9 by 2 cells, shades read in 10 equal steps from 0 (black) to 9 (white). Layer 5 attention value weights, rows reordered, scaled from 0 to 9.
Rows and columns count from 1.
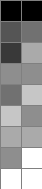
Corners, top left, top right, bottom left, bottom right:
0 0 9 9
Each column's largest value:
9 9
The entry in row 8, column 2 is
9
